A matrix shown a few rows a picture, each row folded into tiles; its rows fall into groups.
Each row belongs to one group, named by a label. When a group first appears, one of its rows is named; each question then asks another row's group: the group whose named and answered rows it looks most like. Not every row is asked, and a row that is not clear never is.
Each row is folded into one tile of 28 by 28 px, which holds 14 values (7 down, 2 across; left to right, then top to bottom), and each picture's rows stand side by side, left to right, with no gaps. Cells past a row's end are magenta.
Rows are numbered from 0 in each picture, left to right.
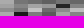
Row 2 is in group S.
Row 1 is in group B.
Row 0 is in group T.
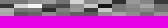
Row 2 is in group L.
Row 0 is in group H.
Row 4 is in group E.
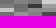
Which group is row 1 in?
L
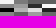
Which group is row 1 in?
H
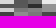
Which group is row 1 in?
L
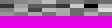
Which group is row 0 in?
S
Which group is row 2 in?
H
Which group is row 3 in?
S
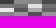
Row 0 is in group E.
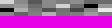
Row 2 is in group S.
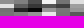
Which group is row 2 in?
L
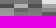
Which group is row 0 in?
H
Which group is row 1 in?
L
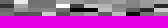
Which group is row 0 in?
L
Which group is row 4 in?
T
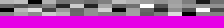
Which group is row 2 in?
H
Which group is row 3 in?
S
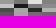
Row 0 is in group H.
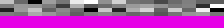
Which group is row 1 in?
E
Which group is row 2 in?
L
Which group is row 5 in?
B
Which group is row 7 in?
H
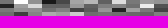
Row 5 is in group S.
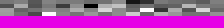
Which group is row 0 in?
H
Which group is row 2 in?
S
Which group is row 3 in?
S
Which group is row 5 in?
E
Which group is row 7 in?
E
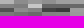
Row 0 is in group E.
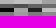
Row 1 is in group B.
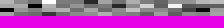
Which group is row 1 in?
L
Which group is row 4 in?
S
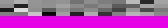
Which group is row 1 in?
T
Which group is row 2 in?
T
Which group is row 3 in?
T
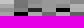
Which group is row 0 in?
T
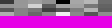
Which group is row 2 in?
E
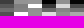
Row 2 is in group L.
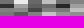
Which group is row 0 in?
L
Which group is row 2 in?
S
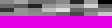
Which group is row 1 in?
S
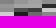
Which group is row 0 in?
T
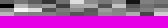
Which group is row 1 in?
B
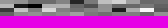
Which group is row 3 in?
L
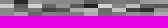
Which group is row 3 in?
H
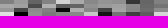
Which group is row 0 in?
T
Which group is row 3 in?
T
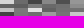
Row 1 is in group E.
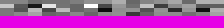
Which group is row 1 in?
H
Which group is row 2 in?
E
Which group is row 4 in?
T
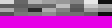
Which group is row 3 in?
B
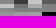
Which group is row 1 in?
T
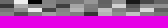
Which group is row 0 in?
L
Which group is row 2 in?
S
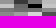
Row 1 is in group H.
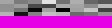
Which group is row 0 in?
T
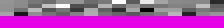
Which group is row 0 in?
T
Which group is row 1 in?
H
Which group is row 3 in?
H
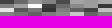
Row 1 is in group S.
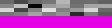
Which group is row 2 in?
T
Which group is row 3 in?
B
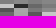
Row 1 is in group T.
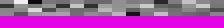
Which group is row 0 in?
L
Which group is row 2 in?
H
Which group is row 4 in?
T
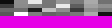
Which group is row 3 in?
T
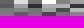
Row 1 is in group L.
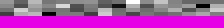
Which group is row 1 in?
T
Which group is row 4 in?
L
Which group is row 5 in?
L
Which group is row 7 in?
S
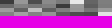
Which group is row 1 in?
E
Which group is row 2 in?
L
